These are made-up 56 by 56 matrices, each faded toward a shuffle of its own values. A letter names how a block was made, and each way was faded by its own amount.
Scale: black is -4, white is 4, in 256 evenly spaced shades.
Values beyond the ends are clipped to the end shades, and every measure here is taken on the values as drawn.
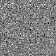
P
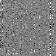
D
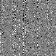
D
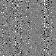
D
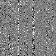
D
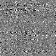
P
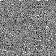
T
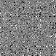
P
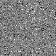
T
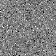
T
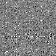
P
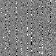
D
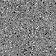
T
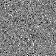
T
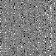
D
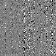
D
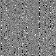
D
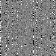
D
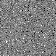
T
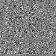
P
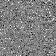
T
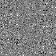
P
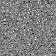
T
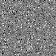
T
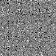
P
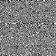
P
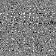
P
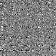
P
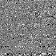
P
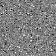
T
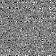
P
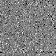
T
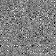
P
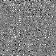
P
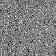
T
